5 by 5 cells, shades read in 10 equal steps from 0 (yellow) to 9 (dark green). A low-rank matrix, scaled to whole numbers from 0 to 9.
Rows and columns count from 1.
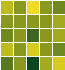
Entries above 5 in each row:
0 0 1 0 2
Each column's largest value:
6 4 9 4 5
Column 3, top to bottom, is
0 4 7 1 9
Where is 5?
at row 1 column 5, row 3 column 1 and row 4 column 5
